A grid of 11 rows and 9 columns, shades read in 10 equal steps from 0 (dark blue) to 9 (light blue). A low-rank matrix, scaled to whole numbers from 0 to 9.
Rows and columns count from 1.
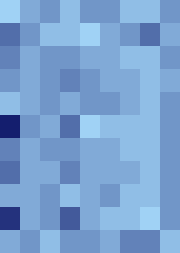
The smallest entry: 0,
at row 6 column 1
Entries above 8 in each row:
1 1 0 0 0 1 0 0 0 1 0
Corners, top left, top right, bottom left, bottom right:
9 6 7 8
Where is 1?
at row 10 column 1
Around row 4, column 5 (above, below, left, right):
7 6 5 7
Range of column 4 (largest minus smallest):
5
